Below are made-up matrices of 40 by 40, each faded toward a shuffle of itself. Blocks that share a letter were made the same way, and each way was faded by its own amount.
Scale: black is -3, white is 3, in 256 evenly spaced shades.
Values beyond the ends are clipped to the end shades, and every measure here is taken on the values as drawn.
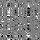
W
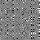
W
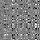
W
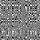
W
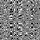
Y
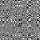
W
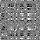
W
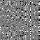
Y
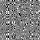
Y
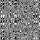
Y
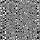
Y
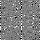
Y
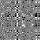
W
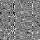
Y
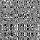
Y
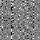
Y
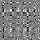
W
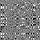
W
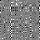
W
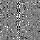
Y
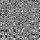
Y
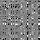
W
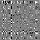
W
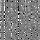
Y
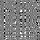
W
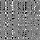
W
